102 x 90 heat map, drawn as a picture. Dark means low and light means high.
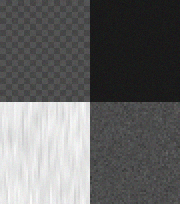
The table splits into 2 rows of 2 panels. Panel 1,1: low, checkered, faint in contrast. Panel 1,2: very low, flat. Panel 2,1: very high, streaked downward, faint in contrast. Panel 2,2: low, fine-grained, faint in contrast.
